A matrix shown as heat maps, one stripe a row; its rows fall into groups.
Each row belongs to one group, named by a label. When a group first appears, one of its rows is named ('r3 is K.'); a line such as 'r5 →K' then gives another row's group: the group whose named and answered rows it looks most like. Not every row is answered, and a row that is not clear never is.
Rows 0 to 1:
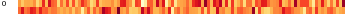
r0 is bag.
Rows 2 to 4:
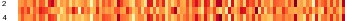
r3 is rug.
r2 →bag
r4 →bag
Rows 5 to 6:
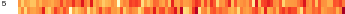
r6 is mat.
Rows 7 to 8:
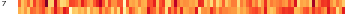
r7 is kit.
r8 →mat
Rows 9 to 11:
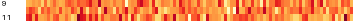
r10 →rug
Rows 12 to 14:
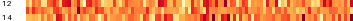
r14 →bag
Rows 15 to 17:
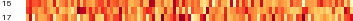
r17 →mat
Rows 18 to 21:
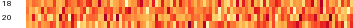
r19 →kit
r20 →rug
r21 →mat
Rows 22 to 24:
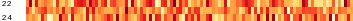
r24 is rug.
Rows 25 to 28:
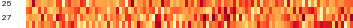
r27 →bag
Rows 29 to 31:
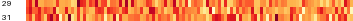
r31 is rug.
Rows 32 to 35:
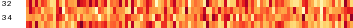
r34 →bag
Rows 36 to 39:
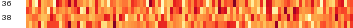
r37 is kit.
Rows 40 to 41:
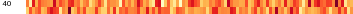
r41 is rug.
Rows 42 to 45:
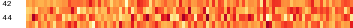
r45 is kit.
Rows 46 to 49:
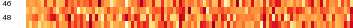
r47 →mat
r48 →rug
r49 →bag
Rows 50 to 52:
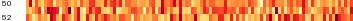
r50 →mat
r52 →kit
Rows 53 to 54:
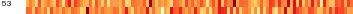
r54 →kit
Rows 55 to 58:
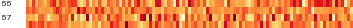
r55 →mat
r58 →bag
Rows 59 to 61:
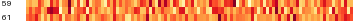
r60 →rug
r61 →kit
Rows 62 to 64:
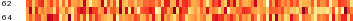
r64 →rug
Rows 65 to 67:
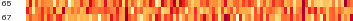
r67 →bag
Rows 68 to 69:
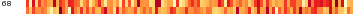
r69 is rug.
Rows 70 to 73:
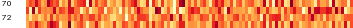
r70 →rug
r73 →rug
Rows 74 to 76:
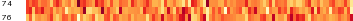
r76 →mat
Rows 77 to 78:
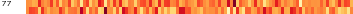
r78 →rug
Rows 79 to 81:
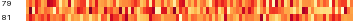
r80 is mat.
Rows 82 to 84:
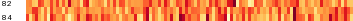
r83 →kit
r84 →kit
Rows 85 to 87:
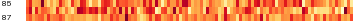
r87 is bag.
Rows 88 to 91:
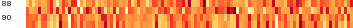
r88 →mat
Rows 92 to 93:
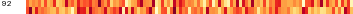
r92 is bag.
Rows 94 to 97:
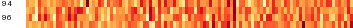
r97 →bag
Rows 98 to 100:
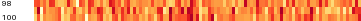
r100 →mat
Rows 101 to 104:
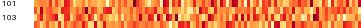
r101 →bag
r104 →kit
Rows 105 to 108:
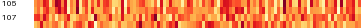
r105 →rug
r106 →rug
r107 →kit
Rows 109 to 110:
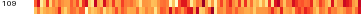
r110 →mat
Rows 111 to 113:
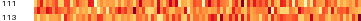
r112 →bag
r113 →bag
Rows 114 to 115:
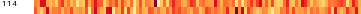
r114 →kit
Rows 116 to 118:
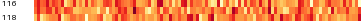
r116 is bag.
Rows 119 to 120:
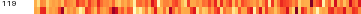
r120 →kit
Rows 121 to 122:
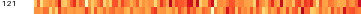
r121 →mat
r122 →kit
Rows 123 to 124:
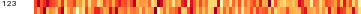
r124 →kit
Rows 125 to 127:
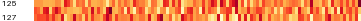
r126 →rug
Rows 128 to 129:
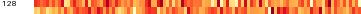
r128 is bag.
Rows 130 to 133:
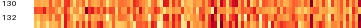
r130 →bag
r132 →bag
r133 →bag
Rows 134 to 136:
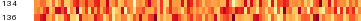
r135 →rug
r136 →kit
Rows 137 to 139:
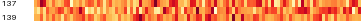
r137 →kit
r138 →mat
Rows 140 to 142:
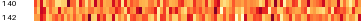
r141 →kit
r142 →rug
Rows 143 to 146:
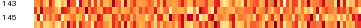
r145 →mat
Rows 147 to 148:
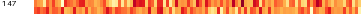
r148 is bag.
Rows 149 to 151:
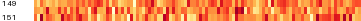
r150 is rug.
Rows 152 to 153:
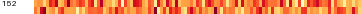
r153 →kit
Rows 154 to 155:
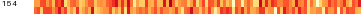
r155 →rug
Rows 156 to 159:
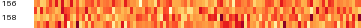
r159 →rug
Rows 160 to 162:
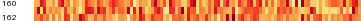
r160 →kit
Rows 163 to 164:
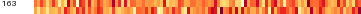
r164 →bag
